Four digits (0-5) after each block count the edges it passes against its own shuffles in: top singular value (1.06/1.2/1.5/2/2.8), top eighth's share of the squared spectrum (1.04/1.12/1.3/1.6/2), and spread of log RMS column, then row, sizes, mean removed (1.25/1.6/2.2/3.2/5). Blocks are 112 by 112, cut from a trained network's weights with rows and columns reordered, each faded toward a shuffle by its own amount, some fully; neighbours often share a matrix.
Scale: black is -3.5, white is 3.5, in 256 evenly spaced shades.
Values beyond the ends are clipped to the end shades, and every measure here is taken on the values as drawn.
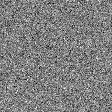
1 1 0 0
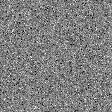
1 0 0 0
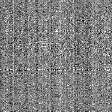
4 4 1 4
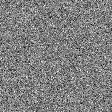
2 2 0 0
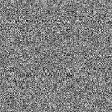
3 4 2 3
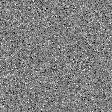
0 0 0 0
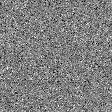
1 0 0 1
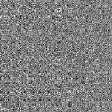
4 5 3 3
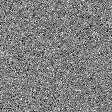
0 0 0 0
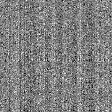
4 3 1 2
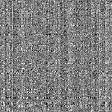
4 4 1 3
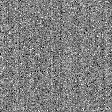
2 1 0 1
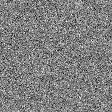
0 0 0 0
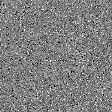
2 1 1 1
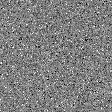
1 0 0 0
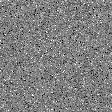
0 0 0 0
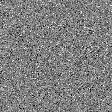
1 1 0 1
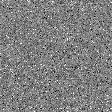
2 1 0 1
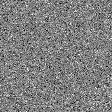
0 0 0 0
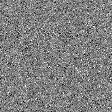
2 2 0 1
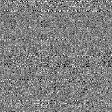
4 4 1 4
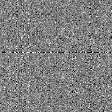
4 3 2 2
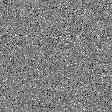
2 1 0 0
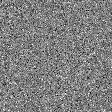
1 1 0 0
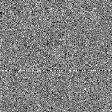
3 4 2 2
